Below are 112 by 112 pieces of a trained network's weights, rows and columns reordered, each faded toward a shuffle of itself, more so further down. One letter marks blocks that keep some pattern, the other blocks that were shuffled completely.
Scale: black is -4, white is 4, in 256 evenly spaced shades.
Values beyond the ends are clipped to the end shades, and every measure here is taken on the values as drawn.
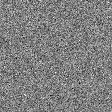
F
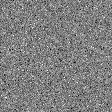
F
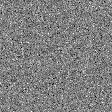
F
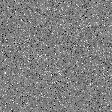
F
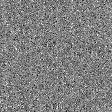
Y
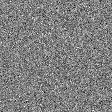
F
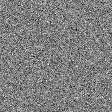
F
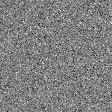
F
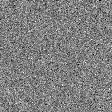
Y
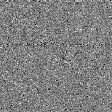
Y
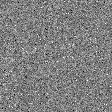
Y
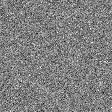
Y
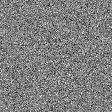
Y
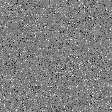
F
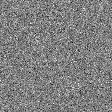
F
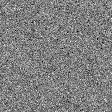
F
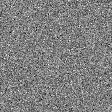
F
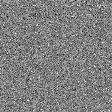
Y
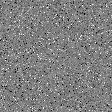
F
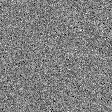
F
